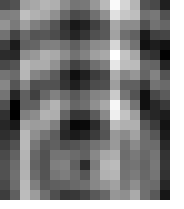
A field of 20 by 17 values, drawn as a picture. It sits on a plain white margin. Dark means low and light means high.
No single row or column stands out from its neighbours. Stripes running up and down repeat 2 times from left to right. No overall slope runs across the table. Rings spread out from the bottom middle. The values follow a bell shape.
